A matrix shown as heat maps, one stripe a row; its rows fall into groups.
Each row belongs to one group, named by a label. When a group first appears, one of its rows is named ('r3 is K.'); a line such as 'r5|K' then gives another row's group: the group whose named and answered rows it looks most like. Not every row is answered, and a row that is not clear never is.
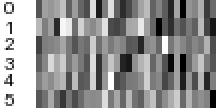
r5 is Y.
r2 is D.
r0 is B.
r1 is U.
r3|B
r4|B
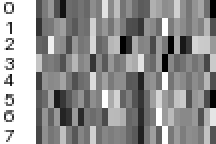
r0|Y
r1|D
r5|Y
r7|D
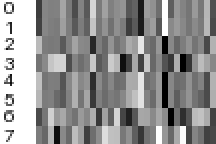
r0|D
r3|B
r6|B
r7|Y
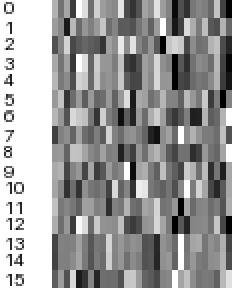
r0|U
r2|Y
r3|U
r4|U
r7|D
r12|U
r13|D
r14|D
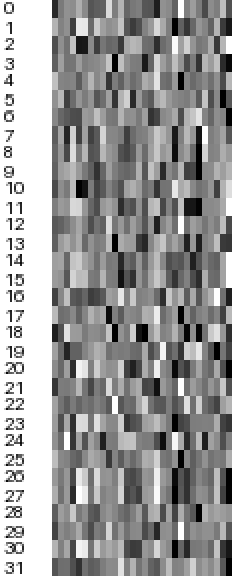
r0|D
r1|U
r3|B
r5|B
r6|Y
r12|D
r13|B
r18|B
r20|U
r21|D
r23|U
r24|Y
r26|U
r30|U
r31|Y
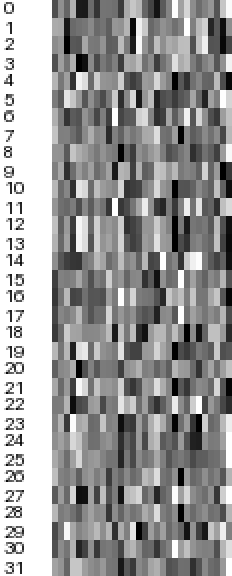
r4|U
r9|B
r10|U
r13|U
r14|Y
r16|Y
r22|Y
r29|B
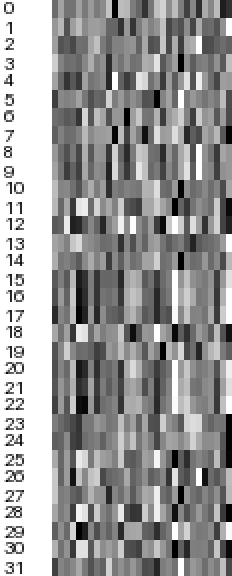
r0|B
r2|Y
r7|B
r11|U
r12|Y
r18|U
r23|Y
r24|Y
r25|U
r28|U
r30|U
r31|D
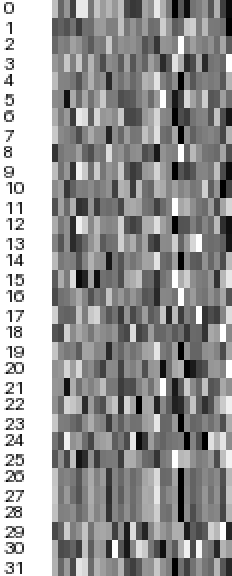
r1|Y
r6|U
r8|D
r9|U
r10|B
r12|U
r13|Y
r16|D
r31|U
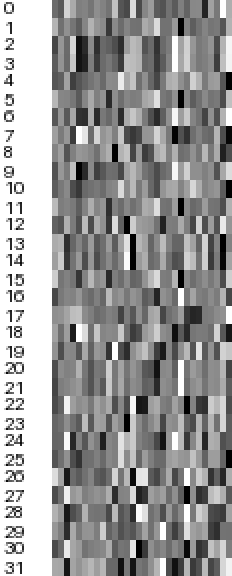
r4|Y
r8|B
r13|B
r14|B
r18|U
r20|D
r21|D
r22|B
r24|Y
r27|B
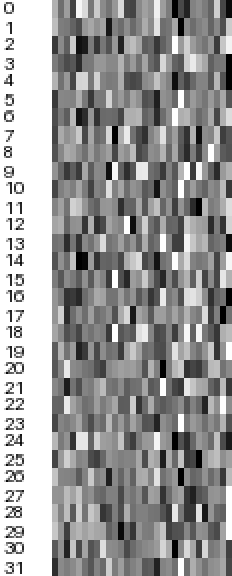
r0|U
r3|Y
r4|U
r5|D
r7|B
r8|B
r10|D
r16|Y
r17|B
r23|D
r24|U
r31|D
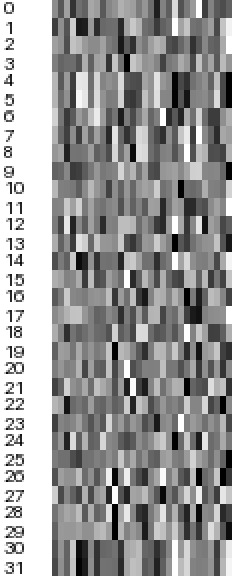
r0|Y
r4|U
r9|Y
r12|Y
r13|U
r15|B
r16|B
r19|B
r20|B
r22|B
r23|D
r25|Y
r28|B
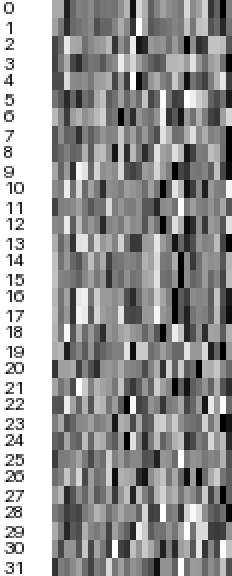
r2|B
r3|Y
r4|B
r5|Y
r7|Y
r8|B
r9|U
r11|D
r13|U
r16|U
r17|U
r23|B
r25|D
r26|B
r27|B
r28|Y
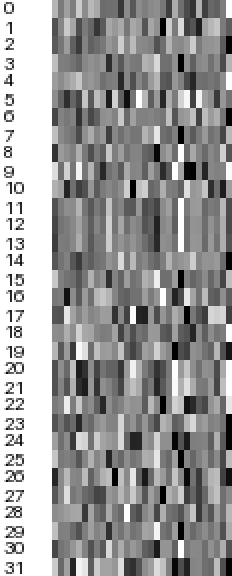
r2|Y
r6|Y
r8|D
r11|D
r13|D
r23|Y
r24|U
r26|B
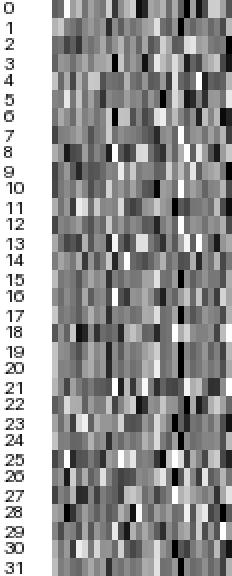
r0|B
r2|Y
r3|B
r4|Y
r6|B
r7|D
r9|Y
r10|D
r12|D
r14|B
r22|B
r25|Y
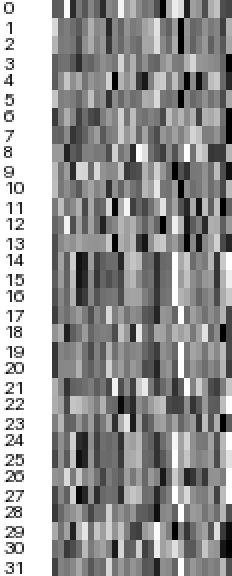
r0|Y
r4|B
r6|Y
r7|Y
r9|U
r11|B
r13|B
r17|D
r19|D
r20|D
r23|B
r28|D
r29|U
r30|B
